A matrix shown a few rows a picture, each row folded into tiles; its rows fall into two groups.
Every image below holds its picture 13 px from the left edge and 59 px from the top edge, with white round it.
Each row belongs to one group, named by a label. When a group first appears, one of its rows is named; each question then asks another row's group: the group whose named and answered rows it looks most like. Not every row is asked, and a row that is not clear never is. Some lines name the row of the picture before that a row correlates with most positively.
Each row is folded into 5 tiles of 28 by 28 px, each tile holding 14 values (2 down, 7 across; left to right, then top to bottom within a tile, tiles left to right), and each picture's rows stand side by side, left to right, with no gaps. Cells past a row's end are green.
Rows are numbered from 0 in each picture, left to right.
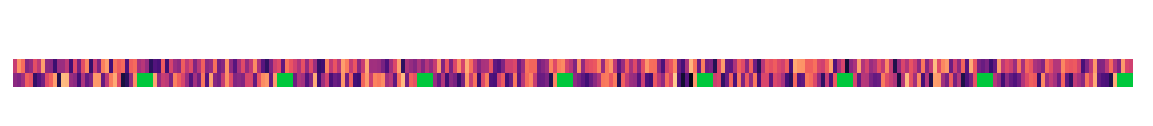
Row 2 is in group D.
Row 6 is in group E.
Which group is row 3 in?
E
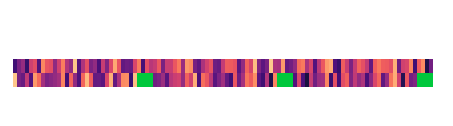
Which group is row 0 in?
D
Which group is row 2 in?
E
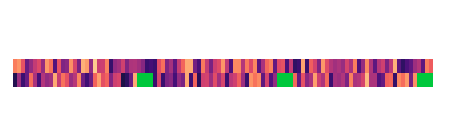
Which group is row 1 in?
E
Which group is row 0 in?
E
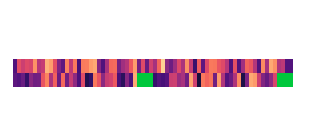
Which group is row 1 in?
E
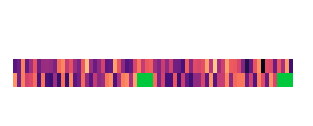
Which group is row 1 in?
D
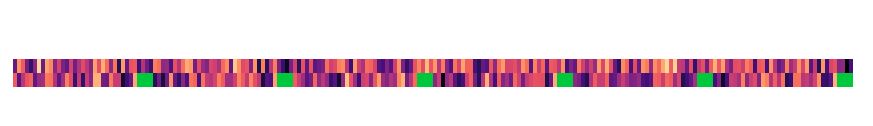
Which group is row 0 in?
E
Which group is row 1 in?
E
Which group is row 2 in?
D
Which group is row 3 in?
E
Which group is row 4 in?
E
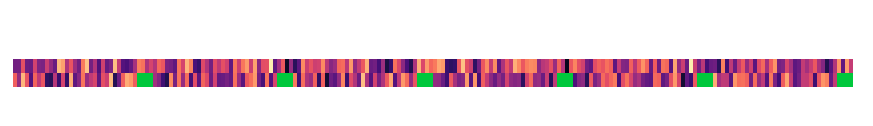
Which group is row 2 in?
D
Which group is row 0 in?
D
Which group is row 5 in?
D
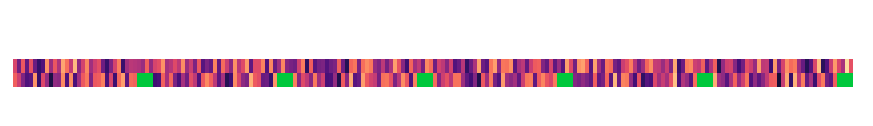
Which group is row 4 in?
E
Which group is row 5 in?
D
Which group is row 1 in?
E
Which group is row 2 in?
D
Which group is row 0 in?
D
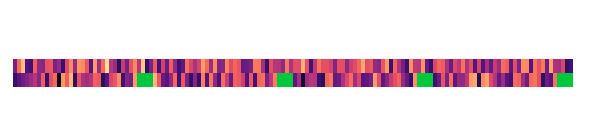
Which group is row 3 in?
E
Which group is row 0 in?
E
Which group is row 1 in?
D
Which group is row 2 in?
E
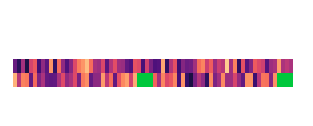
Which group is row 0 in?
D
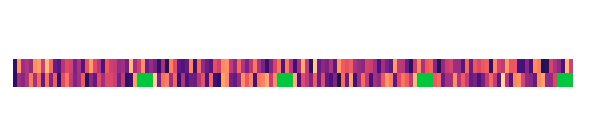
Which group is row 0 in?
E
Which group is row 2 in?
D
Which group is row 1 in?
D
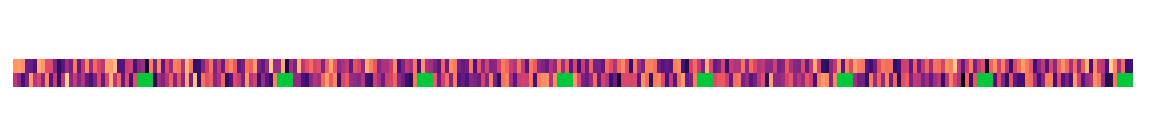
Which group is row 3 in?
D
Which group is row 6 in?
E
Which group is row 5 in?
D
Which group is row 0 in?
E
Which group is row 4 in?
D
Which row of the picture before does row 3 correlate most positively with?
1
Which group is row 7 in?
E
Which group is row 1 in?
E
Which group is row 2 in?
E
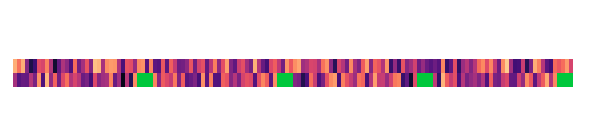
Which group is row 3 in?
D
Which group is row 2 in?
E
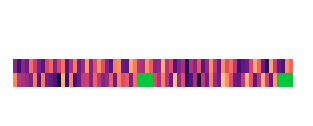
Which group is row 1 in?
D
